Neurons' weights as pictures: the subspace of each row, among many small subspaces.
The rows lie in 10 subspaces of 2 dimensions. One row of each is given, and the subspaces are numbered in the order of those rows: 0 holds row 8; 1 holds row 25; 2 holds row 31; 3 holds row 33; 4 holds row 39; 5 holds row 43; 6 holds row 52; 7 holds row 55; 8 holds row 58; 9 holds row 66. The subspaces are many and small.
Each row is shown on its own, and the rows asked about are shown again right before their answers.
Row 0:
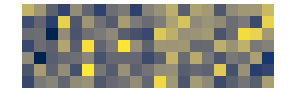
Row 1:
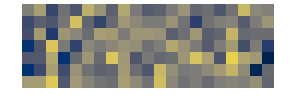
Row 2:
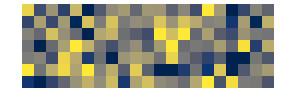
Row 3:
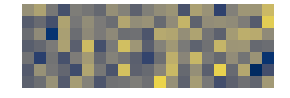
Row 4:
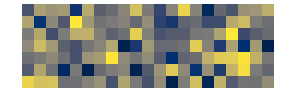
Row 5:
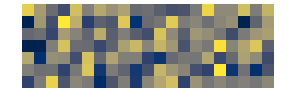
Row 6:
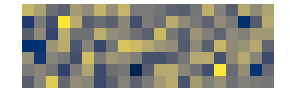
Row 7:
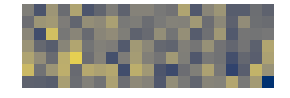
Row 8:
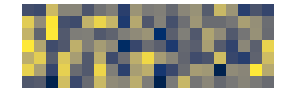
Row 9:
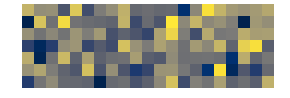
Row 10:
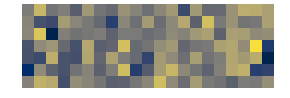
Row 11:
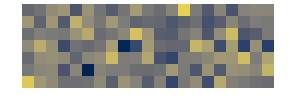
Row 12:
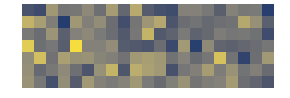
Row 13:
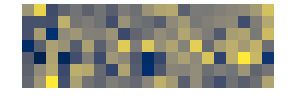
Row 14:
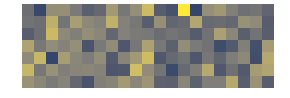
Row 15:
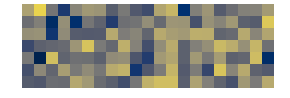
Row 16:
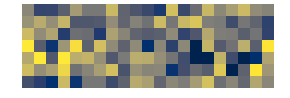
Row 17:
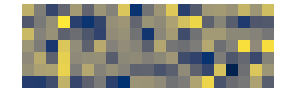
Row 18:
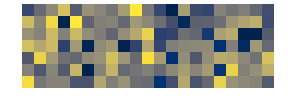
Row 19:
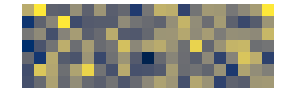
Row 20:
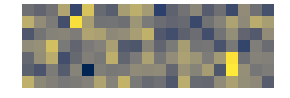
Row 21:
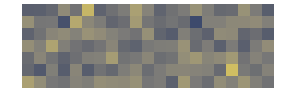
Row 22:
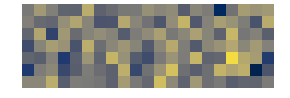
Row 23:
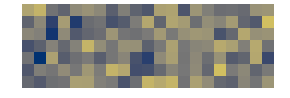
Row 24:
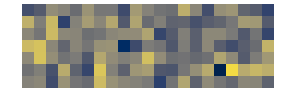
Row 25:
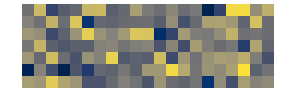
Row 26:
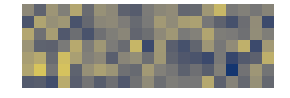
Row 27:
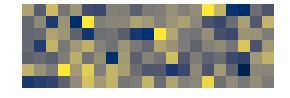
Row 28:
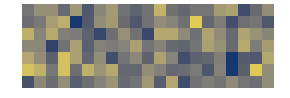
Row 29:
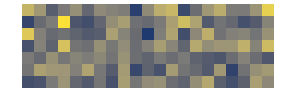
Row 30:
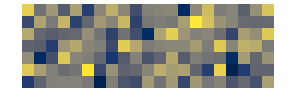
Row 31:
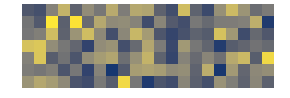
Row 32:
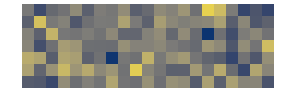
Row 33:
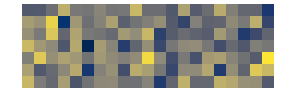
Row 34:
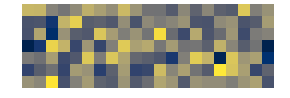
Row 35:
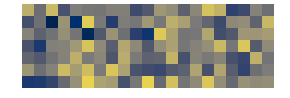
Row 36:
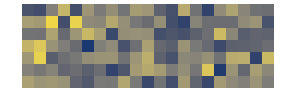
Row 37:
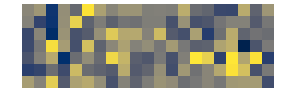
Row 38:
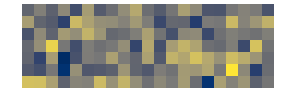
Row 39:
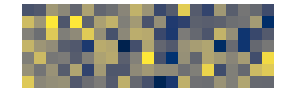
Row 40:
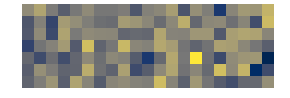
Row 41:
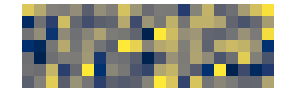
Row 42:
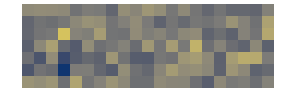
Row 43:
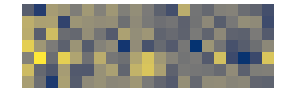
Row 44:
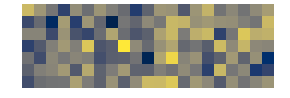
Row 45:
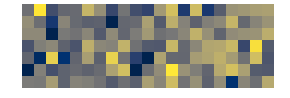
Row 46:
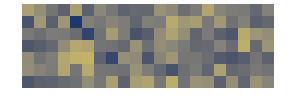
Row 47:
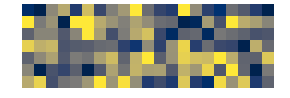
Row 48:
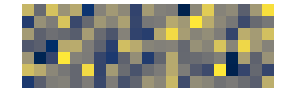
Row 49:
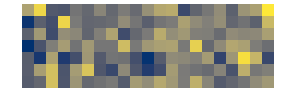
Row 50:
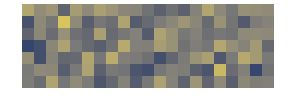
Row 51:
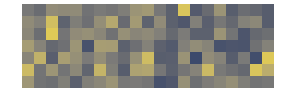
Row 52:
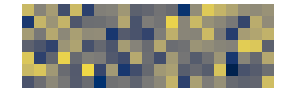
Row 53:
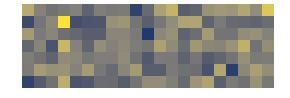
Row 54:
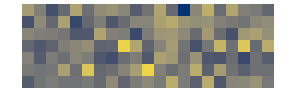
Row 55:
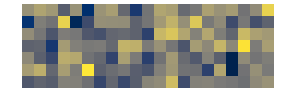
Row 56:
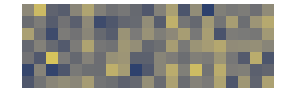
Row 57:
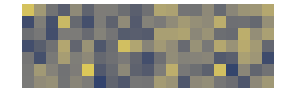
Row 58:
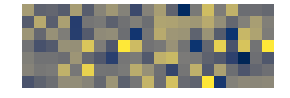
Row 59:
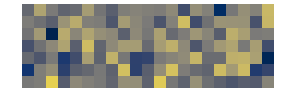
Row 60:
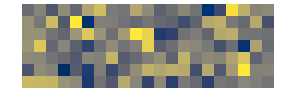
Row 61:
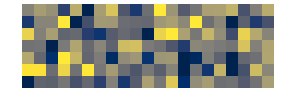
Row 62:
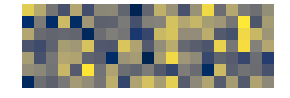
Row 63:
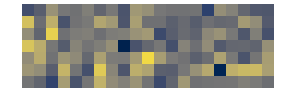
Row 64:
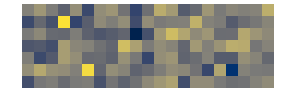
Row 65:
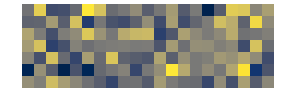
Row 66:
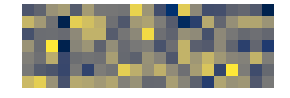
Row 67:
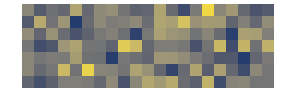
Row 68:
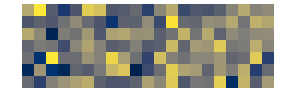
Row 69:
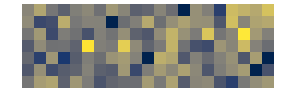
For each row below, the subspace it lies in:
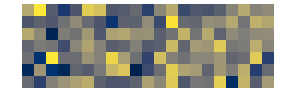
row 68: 1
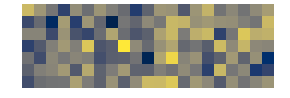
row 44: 4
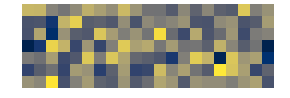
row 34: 6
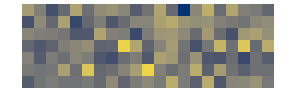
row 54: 8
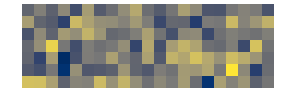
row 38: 5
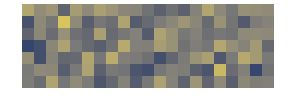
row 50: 6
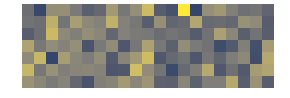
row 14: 2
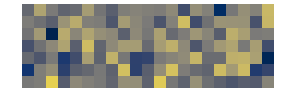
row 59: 3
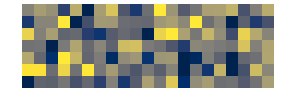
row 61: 7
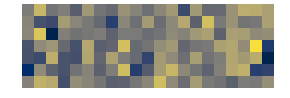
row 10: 4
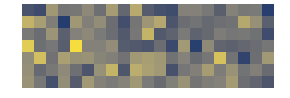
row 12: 9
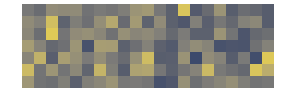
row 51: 4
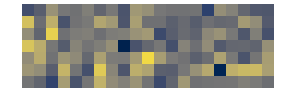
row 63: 0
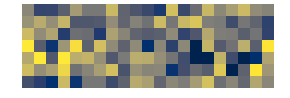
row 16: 9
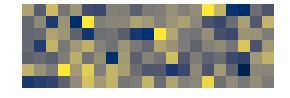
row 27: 1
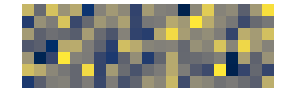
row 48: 0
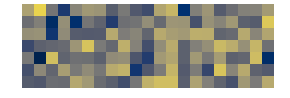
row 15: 2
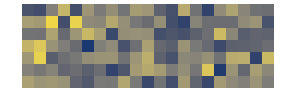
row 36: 2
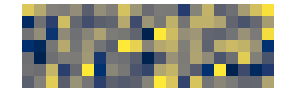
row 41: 0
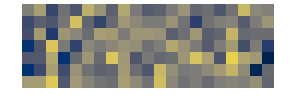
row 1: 0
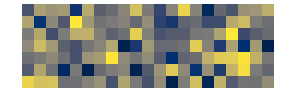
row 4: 8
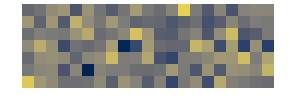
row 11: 8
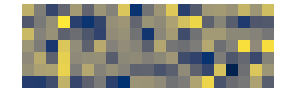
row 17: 9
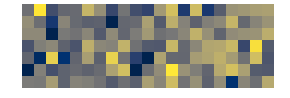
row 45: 2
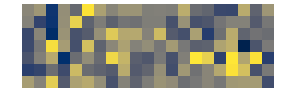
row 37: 6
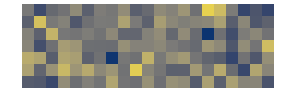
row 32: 8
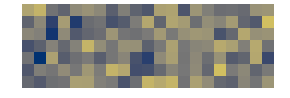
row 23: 2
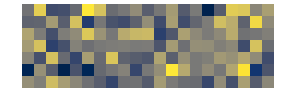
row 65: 1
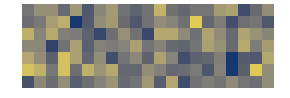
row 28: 7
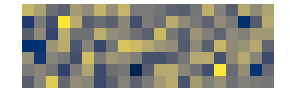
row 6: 6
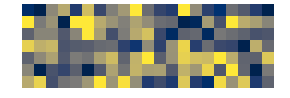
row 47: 5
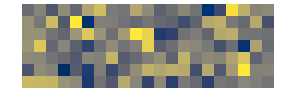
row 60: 1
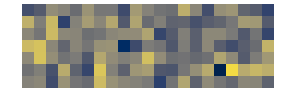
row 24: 0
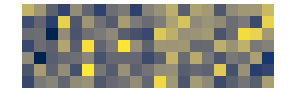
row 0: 3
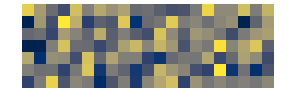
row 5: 6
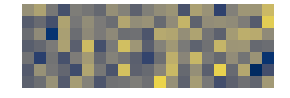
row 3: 3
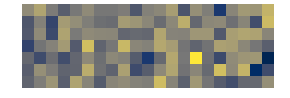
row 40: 3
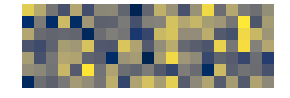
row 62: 4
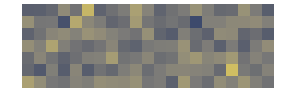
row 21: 7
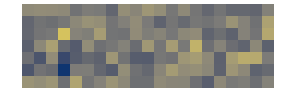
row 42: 9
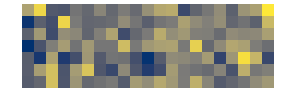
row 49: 5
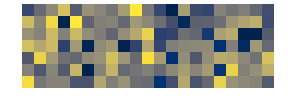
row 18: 3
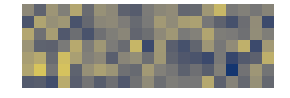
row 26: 5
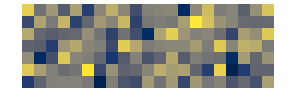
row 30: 0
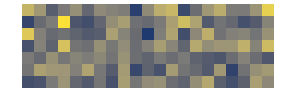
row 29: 9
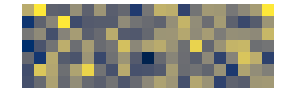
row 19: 5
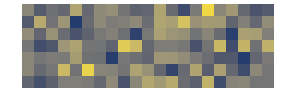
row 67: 8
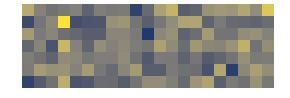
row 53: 9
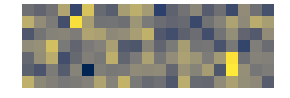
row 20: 7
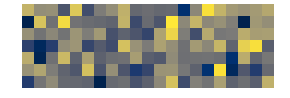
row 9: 6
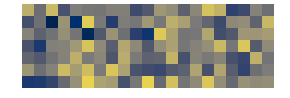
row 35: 1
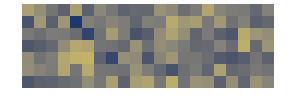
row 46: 4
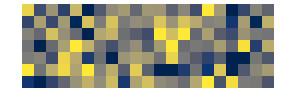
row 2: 2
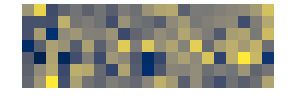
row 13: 5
